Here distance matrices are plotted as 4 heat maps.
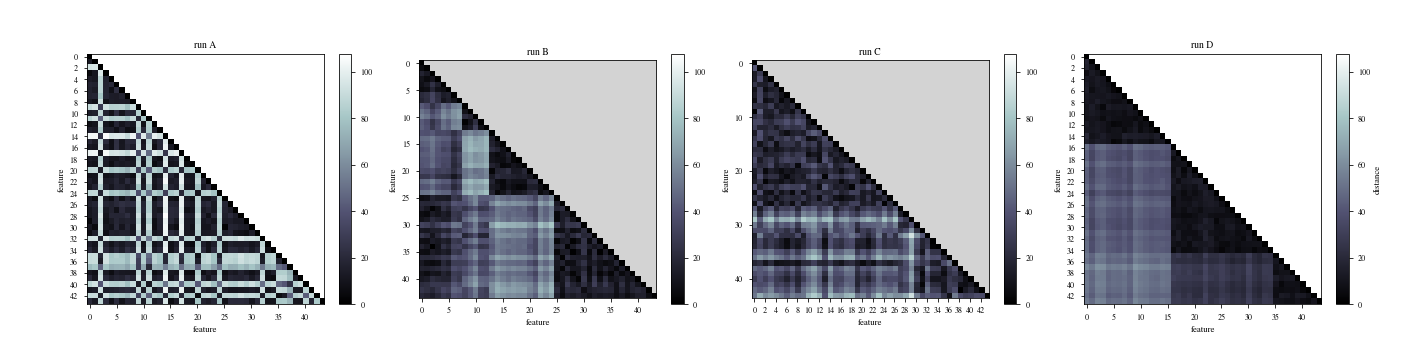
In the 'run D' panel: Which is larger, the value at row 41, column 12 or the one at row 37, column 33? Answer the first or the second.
the first
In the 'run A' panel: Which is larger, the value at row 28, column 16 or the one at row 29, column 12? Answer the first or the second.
the first
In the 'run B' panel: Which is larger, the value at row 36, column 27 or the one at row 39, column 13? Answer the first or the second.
the second
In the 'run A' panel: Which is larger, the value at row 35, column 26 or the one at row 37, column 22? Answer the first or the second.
the first
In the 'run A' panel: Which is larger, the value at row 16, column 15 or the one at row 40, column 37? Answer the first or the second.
the second
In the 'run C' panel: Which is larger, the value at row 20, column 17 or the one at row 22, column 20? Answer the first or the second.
the first
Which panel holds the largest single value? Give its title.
run A
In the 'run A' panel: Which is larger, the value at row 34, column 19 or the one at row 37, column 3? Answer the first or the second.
the second
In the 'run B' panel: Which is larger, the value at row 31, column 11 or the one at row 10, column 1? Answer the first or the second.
the second
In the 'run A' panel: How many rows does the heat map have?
44
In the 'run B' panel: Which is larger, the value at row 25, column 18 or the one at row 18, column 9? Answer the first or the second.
the second
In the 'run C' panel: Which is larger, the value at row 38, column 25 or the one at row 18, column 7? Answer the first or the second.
the first
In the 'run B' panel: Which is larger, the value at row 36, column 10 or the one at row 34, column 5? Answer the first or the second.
the first
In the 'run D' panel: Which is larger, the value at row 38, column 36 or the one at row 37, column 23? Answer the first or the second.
the second
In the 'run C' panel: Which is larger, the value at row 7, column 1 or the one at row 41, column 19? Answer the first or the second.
the first
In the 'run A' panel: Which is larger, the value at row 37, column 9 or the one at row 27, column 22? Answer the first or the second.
the first
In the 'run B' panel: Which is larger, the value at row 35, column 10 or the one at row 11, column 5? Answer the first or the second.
the first
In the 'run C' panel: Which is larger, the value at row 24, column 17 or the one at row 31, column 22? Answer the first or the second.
the second
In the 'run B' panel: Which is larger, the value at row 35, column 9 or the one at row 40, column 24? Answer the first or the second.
the second
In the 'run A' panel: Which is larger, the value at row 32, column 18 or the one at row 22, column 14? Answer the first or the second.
the second
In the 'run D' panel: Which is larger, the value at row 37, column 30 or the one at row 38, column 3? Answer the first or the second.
the second
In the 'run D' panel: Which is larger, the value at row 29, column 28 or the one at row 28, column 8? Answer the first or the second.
the second
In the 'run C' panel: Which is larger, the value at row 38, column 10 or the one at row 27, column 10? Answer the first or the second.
the first
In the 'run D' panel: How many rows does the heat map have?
44
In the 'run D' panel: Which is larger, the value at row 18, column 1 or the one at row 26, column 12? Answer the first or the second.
the second
